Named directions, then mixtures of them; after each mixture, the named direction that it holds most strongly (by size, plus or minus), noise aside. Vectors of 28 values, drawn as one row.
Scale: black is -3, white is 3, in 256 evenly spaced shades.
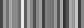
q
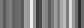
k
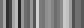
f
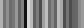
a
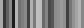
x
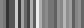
f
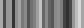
x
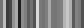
f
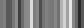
k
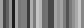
x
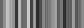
f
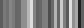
k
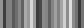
k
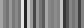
q
